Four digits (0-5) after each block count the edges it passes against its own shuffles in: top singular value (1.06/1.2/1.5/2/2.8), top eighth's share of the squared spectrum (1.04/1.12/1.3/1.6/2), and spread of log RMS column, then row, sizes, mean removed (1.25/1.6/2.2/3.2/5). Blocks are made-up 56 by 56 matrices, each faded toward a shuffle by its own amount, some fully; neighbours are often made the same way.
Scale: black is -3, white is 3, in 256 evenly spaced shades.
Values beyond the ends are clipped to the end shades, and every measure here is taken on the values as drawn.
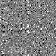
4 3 2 1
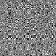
4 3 2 2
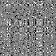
4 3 2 2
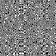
4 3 2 2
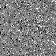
2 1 0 0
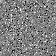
0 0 0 0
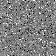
0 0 0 0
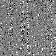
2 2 2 0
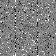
2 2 2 0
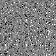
3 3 1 1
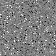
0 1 0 0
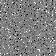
2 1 0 0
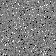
1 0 0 0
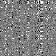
4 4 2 2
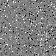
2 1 0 0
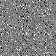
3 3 1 1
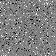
2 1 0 0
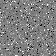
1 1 0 0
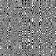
4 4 3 2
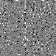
3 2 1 1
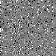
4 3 2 1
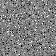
2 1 0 0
